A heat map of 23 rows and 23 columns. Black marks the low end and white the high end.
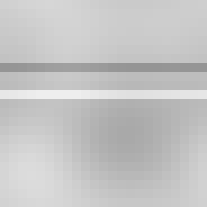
Calmest part: bottom left. Average level on the scale: 80%. Odd lines: rows 8 and 11.
